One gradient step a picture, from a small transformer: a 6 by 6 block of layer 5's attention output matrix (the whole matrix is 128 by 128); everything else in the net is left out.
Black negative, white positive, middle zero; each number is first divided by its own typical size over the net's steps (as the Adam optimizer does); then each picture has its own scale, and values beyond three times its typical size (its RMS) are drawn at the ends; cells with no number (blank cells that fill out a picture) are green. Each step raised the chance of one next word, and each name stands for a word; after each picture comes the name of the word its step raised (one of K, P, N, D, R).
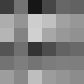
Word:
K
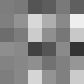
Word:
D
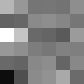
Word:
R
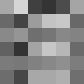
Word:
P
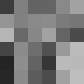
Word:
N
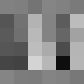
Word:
P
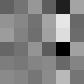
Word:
K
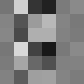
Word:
K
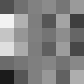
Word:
P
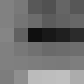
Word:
R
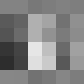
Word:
P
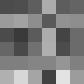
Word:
R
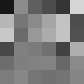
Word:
D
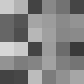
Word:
K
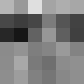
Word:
D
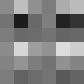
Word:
K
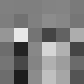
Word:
N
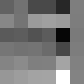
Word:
R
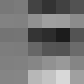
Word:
R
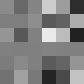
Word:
R
